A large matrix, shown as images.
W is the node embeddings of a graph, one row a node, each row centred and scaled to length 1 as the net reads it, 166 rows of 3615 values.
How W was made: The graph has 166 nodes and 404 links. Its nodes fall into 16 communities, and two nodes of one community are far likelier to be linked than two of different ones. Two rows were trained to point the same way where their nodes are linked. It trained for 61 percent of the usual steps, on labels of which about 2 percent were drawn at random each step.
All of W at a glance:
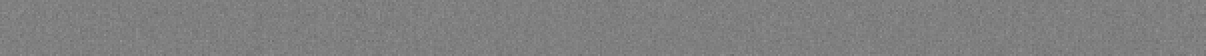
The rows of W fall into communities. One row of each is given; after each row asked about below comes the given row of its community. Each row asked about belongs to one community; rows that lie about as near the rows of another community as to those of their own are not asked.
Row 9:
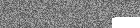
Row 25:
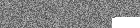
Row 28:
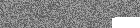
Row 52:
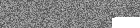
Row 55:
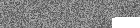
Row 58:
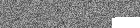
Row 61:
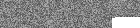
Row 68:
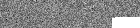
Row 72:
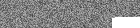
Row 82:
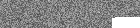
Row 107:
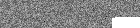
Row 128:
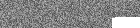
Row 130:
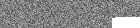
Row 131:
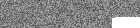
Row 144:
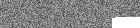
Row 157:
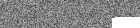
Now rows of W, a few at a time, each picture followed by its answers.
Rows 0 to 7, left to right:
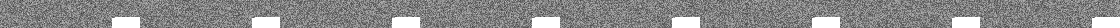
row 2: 52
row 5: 128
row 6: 72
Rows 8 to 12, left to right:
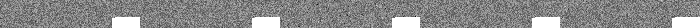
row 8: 9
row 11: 131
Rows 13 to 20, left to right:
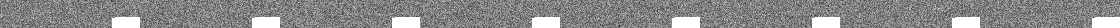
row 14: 82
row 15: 107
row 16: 28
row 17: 131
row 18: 72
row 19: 55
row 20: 9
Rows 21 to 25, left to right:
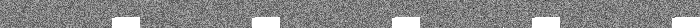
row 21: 82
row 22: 55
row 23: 25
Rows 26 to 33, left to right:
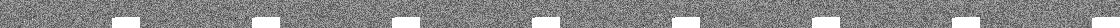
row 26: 157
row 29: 9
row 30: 130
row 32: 130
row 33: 55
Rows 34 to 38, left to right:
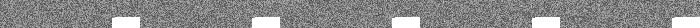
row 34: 52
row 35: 131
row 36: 55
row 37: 130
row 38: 157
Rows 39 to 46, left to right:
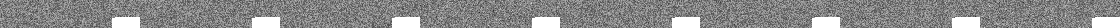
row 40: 157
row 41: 144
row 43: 157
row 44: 52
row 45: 55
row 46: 55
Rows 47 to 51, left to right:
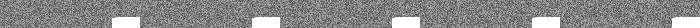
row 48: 131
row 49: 58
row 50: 52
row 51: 131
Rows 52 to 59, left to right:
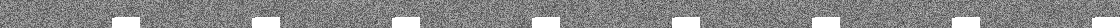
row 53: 55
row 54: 128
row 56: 58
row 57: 128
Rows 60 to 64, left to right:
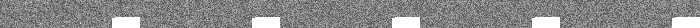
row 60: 9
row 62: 28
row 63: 61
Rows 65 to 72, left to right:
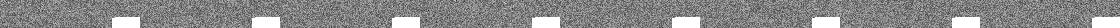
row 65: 72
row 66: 131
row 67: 128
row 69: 9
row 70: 9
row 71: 107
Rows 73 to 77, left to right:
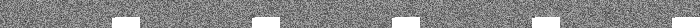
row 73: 68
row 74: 128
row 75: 52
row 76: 28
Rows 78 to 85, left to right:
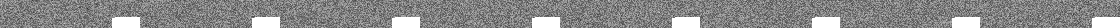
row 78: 55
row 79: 28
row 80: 157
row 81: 61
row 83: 25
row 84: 58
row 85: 58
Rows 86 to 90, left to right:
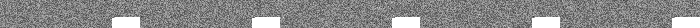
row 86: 52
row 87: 82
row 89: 144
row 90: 52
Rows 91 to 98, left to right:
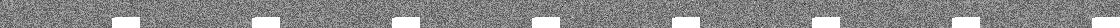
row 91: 52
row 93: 25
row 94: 61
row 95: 9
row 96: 107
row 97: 131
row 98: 55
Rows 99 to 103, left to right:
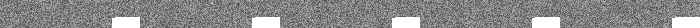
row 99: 68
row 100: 68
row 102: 61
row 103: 9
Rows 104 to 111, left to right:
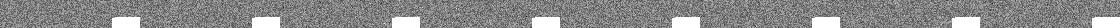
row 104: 52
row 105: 58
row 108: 61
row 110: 130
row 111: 58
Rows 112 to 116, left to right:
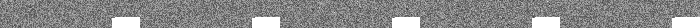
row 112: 157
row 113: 9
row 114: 61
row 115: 130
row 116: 157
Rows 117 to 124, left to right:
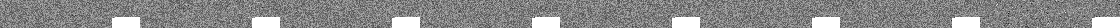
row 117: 61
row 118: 55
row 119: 144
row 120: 107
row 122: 107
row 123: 107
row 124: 72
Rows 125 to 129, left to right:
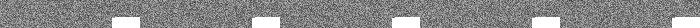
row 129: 107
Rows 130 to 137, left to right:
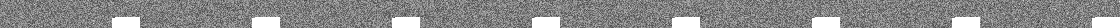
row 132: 130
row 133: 52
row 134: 131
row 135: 25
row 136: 144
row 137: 28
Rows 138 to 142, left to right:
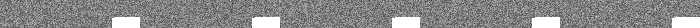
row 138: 72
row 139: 9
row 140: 107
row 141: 58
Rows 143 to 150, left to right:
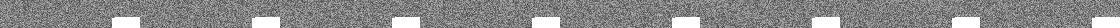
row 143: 128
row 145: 107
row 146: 128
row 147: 130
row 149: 128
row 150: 107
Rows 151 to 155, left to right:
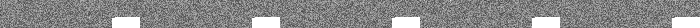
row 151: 128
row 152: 61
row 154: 157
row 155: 58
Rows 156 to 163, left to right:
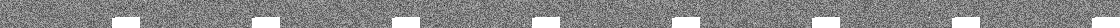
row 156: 28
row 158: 61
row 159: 68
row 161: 72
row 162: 128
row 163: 25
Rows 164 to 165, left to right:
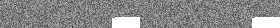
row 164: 82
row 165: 72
